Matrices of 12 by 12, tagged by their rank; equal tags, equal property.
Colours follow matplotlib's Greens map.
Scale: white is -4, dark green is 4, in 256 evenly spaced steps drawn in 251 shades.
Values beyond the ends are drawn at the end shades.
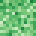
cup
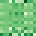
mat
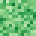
cup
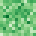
cup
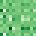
mat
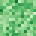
cup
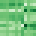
mat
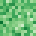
cup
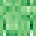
mat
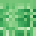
mat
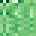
mat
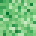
cup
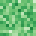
cup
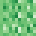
mat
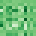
mat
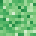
cup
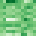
mat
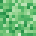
cup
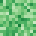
cup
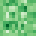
mat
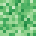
cup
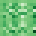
mat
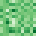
mat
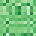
mat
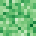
cup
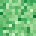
cup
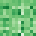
mat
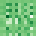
mat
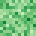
cup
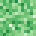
cup
